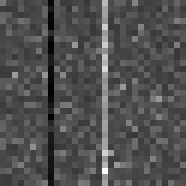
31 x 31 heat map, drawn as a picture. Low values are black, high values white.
Histogram: skewed, a long tail of high values. Average level on the scale: 30%. Odd lines: columns 9 and 18. Slope: none.
